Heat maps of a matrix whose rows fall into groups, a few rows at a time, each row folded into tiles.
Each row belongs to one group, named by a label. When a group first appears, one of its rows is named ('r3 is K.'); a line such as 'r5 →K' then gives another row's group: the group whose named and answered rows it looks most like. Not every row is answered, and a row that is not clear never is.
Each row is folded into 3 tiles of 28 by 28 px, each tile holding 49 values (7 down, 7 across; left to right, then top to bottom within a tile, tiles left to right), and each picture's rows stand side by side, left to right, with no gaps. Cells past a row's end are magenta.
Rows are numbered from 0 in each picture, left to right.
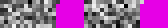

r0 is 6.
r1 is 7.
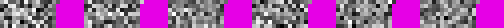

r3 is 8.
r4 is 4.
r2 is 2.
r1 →8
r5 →6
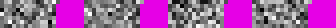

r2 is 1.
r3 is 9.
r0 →4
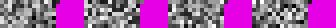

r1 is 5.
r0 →6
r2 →4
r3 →5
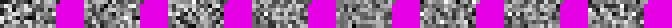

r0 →6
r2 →5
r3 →2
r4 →9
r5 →9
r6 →2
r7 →9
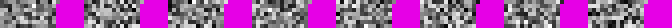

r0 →9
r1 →8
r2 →8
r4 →7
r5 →5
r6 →4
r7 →7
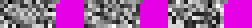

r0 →8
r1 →4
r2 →7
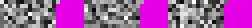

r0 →5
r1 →9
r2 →8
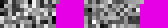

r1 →7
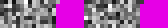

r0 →6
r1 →6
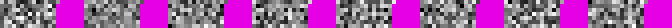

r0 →5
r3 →1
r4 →1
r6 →5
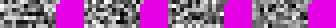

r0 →7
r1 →7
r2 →6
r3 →9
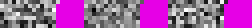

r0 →7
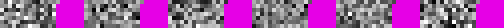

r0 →7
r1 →9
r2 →1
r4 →2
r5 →8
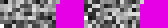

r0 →7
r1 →8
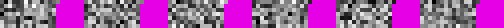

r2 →8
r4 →1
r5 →6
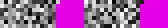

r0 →7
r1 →5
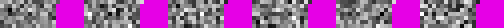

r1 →9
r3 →2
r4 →1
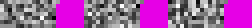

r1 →2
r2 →6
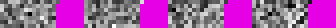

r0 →2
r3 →5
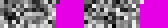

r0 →1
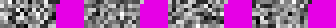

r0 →5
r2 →7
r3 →2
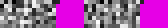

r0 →6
